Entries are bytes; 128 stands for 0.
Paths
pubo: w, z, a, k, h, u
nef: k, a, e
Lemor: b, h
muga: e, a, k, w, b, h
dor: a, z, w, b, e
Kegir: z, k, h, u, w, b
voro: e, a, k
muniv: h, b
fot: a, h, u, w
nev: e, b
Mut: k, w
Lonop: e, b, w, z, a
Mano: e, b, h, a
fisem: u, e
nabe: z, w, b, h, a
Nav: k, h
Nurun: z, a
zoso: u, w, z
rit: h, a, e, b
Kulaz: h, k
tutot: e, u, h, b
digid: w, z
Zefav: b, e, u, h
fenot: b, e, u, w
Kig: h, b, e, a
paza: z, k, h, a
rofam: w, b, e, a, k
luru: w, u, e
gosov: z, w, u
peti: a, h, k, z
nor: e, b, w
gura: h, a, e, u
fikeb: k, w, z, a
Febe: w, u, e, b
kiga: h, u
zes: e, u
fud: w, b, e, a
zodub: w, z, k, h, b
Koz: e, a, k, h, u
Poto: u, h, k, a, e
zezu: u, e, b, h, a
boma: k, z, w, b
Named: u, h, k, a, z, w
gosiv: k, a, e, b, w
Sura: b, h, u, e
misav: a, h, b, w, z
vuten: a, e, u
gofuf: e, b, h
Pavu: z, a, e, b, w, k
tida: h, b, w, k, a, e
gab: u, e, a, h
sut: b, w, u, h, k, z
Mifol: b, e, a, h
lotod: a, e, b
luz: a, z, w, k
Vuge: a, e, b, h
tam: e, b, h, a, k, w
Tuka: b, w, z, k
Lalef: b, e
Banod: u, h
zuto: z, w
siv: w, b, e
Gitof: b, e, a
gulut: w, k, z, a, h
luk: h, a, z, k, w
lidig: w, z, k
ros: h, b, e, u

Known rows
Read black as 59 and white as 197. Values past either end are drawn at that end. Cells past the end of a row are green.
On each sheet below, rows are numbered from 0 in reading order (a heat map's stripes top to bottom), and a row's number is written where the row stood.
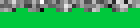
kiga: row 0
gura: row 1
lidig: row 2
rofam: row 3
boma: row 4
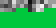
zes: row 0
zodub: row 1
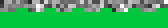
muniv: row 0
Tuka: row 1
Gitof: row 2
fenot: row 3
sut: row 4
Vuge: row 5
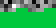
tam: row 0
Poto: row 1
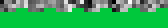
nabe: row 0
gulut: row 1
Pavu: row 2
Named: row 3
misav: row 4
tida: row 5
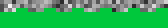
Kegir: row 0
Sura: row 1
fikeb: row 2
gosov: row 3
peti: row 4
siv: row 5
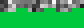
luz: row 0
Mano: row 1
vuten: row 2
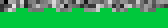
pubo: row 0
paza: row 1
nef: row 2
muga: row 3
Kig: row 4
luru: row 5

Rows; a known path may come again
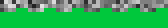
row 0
boma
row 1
muga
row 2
digid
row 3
luk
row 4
siv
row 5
Banod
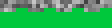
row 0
Kulaz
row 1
rit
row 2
Lalef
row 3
Lemor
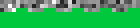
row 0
sut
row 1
gofuf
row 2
Koz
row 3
voro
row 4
Nurun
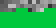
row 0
gulut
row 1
peti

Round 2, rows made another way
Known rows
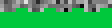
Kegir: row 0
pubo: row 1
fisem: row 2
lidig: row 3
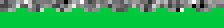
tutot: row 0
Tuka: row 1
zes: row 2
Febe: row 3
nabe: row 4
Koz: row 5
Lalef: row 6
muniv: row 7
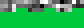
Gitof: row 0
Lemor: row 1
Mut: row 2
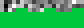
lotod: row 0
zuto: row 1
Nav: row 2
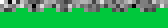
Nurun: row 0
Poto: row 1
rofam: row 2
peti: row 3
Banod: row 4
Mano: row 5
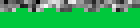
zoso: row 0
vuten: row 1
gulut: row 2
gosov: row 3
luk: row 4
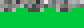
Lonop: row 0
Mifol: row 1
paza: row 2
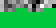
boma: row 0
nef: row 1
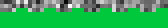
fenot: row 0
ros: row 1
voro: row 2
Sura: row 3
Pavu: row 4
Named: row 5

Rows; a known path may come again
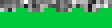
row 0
siv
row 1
zodub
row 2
Zefav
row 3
rit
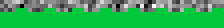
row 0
Banod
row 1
zezu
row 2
gofuf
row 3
tida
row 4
Poto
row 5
voro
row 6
fikeb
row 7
Kig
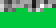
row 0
Pavu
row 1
nev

